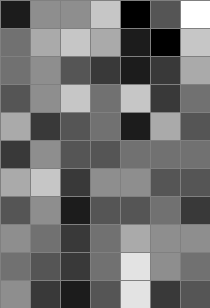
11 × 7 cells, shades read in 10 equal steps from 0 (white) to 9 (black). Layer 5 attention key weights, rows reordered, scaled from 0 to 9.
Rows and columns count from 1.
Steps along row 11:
up up down down up down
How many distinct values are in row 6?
4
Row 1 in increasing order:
0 2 4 4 6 8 9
